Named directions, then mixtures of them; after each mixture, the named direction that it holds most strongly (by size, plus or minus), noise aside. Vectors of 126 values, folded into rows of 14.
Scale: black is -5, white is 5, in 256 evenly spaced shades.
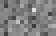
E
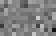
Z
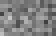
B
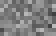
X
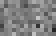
Z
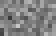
B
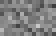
X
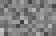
X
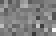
Z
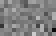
Z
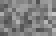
B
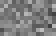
X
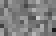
Z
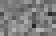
E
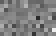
Z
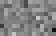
Z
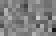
Z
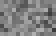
B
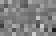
Z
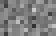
E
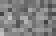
B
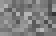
X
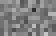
E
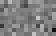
Z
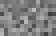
B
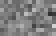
X
